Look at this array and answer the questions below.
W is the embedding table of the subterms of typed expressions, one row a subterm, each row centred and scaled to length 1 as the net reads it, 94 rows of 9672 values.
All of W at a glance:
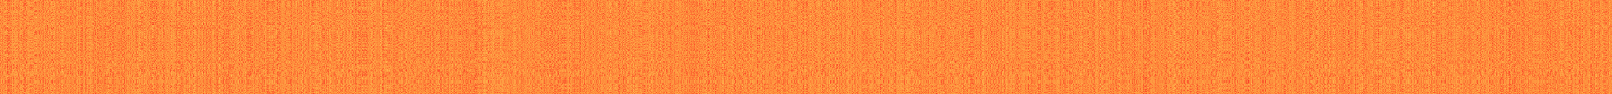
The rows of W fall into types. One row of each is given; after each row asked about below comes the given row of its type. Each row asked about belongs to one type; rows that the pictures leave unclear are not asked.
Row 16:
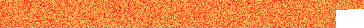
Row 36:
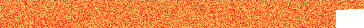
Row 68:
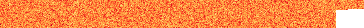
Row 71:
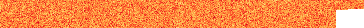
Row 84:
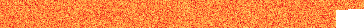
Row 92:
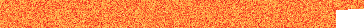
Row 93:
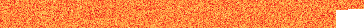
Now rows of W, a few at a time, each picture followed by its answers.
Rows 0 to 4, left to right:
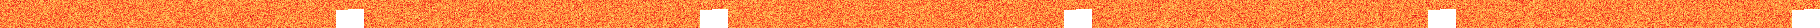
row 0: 36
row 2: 93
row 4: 68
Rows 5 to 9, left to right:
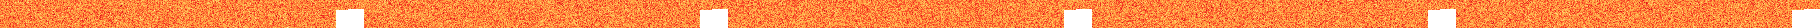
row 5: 84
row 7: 68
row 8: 16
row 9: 68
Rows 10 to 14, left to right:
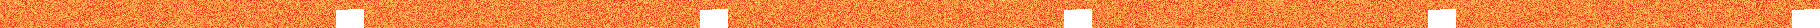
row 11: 93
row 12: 36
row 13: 92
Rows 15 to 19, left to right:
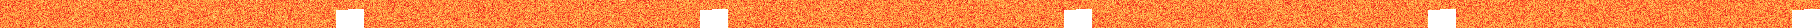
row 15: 84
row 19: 68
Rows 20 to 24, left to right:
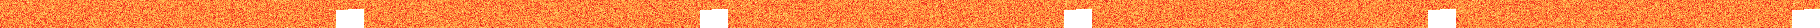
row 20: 36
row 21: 71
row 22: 92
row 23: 93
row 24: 93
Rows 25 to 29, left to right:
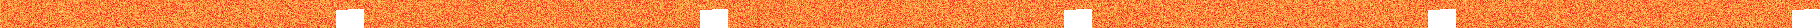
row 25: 71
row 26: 16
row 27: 84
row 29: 16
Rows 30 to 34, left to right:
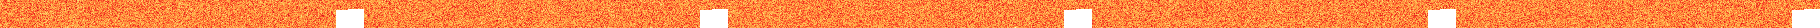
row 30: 71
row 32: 93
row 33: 16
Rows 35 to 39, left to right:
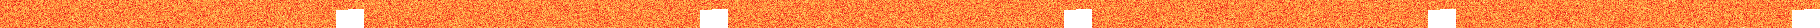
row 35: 84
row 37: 16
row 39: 84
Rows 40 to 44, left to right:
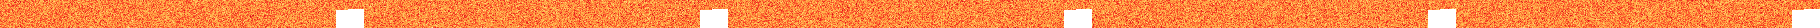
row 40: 36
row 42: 16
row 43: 36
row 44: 71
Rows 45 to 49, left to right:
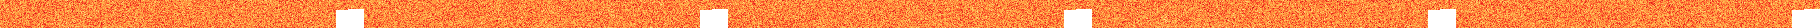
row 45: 92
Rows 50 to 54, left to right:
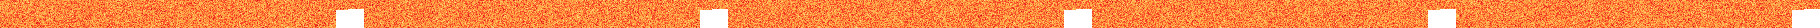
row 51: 84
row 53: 36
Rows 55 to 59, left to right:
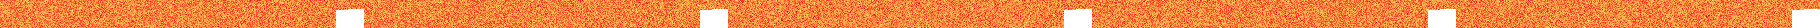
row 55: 93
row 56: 16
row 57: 93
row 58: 68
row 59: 36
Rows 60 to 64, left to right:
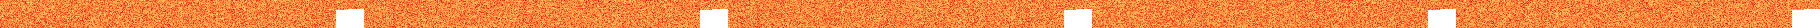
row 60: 36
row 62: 84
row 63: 93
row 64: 68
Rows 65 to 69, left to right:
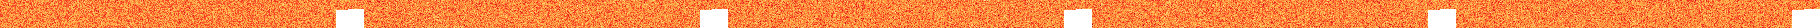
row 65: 68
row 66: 71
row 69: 71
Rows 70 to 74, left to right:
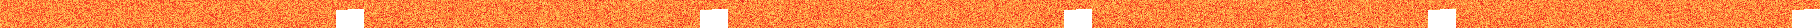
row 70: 71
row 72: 93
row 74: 36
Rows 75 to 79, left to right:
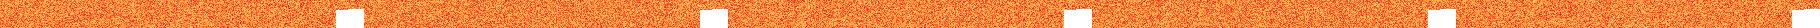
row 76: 16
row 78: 68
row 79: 16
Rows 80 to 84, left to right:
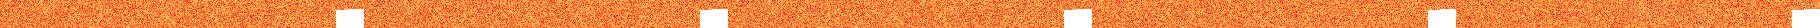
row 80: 36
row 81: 36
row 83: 16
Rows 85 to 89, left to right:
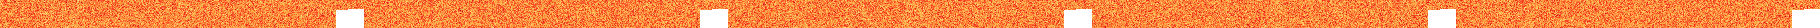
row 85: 71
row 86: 68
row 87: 71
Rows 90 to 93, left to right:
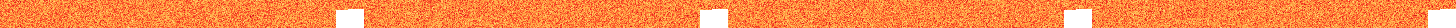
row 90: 36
